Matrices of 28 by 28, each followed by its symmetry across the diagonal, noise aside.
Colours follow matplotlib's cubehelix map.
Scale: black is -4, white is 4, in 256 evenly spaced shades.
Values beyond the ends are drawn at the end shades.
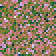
neither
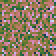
neither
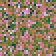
antisymmetric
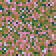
antisymmetric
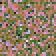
neither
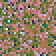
antisymmetric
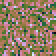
antisymmetric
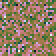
antisymmetric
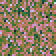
neither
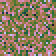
neither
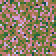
neither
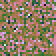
antisymmetric
